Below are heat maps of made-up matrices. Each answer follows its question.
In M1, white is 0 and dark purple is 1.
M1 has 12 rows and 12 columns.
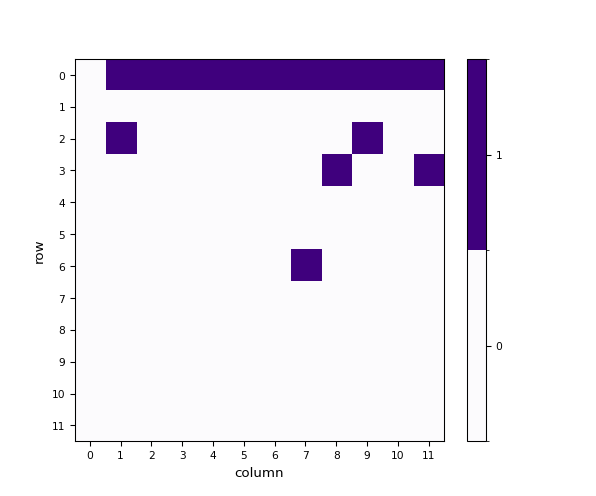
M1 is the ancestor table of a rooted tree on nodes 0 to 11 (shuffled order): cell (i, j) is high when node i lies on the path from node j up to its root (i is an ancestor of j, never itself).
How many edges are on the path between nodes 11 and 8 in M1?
2
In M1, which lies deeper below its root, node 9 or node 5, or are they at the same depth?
node 9
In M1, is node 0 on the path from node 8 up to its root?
yes
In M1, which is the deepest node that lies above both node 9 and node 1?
2
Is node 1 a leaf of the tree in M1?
yes
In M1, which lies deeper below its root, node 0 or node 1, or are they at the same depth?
node 1
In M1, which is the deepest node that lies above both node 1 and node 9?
2
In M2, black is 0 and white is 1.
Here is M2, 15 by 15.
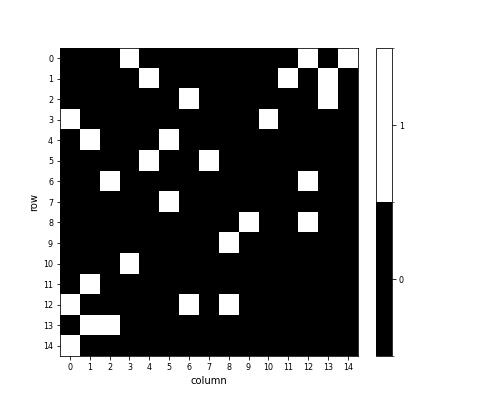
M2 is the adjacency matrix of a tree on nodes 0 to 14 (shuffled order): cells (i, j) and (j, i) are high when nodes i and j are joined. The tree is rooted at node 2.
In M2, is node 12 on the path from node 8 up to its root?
yes
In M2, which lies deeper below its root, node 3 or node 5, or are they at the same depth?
the same depth
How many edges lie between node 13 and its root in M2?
1
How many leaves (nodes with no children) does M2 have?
5
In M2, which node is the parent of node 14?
0
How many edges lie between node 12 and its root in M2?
2
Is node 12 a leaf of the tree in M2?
no
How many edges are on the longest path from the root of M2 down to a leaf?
5
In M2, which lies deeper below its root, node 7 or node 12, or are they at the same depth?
node 7
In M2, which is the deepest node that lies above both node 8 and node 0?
12
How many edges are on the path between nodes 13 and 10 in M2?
6
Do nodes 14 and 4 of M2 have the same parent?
no
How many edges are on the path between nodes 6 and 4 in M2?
4
